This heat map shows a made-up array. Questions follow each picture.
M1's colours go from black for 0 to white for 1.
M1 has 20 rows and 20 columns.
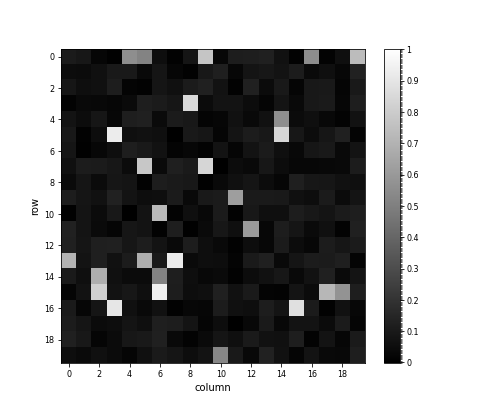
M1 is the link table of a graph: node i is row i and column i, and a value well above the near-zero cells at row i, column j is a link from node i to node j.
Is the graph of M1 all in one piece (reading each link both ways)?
no
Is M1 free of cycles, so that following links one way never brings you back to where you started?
yes
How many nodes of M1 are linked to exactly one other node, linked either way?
4
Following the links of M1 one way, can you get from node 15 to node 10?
no
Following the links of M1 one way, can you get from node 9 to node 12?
yes
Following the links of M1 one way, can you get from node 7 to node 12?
yes
